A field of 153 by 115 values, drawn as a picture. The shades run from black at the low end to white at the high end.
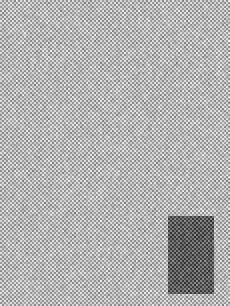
Average level on the scale: 70%. Ninth with the lowest average: bottom right. Odd patch: lower, in the bottom right. Grain: checkered.
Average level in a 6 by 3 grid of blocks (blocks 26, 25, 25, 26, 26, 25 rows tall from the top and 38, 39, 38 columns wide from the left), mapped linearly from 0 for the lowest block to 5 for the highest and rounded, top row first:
555 / 555 / 555 / 555 / 550 / 550
